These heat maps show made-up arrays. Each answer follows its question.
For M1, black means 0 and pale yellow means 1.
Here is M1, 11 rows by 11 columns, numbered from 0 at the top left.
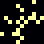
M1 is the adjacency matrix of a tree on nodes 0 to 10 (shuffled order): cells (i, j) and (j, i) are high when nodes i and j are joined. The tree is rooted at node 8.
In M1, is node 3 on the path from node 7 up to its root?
no
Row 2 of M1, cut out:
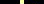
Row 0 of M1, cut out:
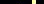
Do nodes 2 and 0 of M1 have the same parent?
no
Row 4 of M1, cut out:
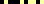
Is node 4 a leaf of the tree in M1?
no
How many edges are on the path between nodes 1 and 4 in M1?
1
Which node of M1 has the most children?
4
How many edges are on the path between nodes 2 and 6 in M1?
2
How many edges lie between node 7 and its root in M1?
2
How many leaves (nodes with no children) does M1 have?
8
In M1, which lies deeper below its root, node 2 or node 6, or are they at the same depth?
the same depth
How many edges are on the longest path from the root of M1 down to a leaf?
3
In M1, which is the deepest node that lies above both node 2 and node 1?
4
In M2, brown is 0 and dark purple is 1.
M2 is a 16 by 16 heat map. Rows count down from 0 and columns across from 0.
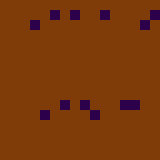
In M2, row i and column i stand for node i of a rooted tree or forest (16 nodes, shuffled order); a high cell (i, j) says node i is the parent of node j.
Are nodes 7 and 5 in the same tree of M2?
yes
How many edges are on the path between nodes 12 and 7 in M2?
3
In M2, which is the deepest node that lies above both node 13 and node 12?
10
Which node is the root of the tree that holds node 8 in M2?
1
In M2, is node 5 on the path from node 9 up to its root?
no
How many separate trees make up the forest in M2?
4
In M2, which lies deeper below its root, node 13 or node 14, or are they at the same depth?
node 13
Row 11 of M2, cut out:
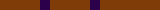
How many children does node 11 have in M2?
2
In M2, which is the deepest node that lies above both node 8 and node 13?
10
